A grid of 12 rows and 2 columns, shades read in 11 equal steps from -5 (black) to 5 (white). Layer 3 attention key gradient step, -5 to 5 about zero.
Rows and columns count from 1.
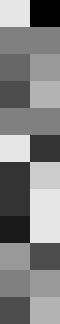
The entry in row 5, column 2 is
0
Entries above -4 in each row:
1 2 2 2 2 2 2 2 1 2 2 2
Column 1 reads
4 0 -1 -2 0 4 -3 -3 -4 1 0 -2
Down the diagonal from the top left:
4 0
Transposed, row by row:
4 0 -1 -2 0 4 -3 -3 -4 1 0 -2 | -5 0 1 2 0 -3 3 4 4 -2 1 2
